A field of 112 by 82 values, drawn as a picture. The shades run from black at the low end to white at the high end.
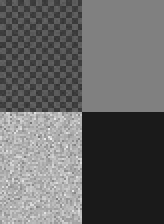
The table splits into 2 rows of 2 panels. Panel 1,1: low, checkered. Panel 1,2: middling, flat. Panel 2,1: high, fine-grained. Panel 2,2: very low, flat.
